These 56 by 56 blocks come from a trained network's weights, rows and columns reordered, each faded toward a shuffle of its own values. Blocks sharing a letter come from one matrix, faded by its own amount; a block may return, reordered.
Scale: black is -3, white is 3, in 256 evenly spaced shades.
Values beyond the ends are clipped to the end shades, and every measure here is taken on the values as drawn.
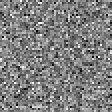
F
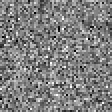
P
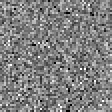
P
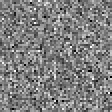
P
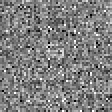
F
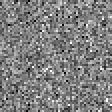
P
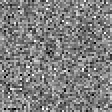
P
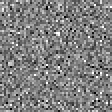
F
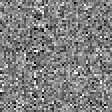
F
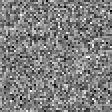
P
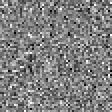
F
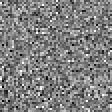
F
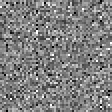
F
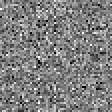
F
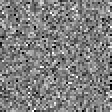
F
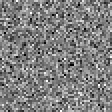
P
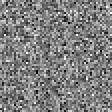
P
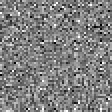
F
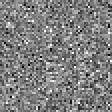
F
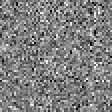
F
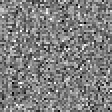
P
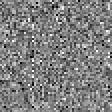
F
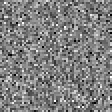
P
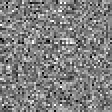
F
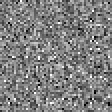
F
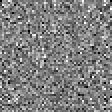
F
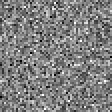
P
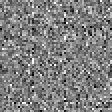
F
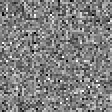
P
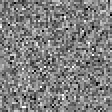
P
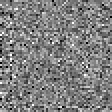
F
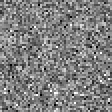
P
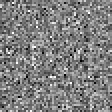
P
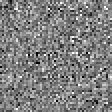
F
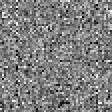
F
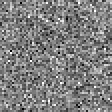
P
